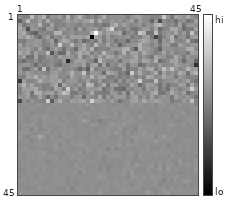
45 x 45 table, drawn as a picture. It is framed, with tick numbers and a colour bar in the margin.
A few values lie far out on both sides of the bulk. No overall slope runs across the table. The texture is fine-grained noise. Neither half mirrors the other. The bottom part is calmer, past a seam about 50% of the way down.
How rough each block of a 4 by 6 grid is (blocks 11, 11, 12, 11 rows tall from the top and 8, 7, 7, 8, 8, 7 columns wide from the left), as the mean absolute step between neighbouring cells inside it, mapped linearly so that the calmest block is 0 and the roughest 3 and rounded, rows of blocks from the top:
223222
223222
000000
000000
